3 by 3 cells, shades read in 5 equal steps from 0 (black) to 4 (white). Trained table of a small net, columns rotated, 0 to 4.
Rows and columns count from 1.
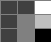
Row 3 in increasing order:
0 1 2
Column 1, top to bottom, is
1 1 1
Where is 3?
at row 2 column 3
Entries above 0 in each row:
3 3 2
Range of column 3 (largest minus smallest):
4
